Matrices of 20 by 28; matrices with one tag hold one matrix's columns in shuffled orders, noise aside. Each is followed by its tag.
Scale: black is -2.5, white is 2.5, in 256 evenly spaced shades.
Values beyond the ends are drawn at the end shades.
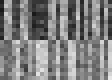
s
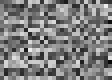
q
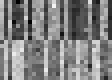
s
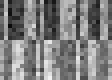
s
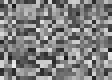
q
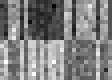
s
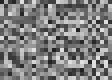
q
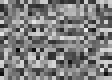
q
